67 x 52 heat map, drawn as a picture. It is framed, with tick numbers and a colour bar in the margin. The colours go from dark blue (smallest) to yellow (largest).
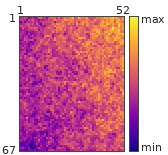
Mirror symmetry: none. Slope: up to the top right. Ninth with the lowest average: bottom left. Odd rows or columns: none. Stripes: none. Ninth with the highest average: top right.
